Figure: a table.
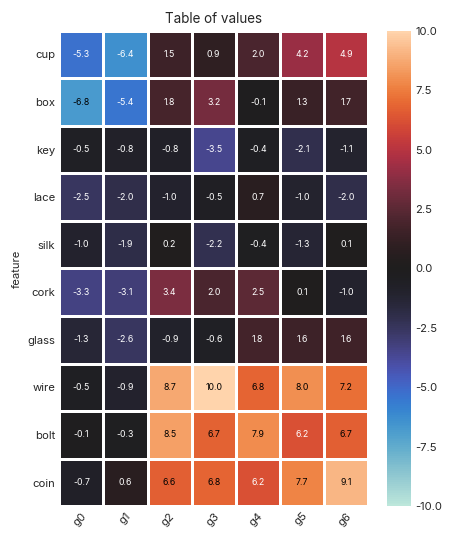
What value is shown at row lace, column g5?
-1.0
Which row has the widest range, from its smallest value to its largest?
cup
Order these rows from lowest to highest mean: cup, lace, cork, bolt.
lace, cork, cup, bolt
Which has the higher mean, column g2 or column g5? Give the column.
g2
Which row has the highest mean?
wire
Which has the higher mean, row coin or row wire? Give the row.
wire
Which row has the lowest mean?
key
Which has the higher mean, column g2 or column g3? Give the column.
g2
